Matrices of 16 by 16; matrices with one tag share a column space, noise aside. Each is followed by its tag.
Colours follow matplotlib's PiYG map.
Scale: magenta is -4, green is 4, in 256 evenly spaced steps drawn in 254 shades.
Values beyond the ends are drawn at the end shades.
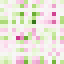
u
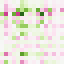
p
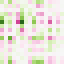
u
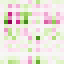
u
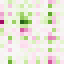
u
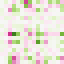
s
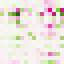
p
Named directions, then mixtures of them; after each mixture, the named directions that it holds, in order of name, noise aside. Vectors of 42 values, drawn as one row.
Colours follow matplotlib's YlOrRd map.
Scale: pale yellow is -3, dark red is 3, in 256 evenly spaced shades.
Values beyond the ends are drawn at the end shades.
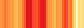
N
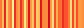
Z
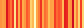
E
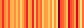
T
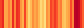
N, Z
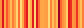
T, Z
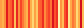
E, T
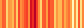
E, N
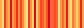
T, Z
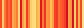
E, Z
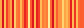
Z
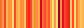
N, T, Z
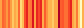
N, T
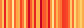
N, Z
